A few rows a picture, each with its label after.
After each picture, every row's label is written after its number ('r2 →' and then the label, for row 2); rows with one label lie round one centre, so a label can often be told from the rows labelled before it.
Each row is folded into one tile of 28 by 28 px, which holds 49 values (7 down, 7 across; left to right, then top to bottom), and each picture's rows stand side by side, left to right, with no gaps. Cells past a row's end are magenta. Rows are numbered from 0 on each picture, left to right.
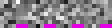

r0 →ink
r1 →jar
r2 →jar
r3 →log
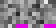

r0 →log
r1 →ink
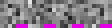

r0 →log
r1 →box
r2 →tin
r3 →log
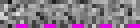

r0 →jar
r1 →tin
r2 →tin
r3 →log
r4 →log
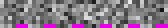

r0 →box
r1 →box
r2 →tin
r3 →jar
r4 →ink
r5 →box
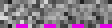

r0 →jar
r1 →ink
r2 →tin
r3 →tin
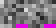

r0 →box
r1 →tin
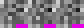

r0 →box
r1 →box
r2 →box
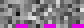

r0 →log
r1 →jar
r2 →box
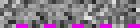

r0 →ink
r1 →tin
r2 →tin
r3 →jar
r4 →box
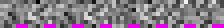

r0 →tin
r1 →jar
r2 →tin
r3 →jar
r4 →box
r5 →jar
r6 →ink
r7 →ink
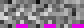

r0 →jar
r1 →jar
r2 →log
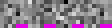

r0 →log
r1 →box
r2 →jar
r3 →log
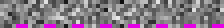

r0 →tin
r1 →ink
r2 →jar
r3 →box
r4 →jar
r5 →ink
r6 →box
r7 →box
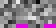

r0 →ink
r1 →jar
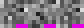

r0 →box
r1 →tin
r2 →box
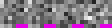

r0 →box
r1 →box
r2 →tin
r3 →jar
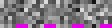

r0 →box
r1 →ink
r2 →box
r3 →jar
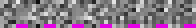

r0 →ink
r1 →jar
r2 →ink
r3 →jar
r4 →box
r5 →box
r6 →box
